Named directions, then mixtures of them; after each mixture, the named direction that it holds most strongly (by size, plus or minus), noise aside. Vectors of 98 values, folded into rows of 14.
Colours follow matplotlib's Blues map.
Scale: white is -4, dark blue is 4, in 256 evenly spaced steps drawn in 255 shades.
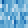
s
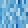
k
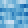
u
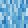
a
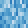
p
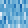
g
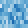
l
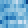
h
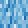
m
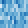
s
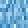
m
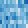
h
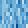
k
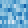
l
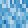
p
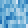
h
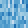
p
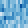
g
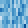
p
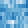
u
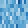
k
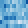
h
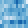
h
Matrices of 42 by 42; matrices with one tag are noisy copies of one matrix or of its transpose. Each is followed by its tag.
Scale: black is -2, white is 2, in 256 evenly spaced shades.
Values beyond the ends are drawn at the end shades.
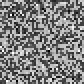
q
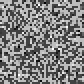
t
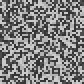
q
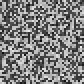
q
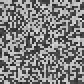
t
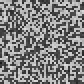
t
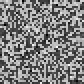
t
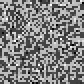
t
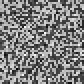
t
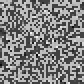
t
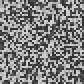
t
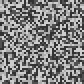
t
